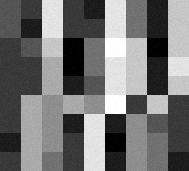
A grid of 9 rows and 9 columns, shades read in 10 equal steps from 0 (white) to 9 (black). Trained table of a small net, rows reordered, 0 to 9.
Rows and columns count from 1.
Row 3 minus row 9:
0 3 -3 2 4 -8 -2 4 -6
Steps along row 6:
down up down up down up down up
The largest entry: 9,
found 4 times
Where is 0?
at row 3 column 6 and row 6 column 6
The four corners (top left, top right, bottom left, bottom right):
6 2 7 8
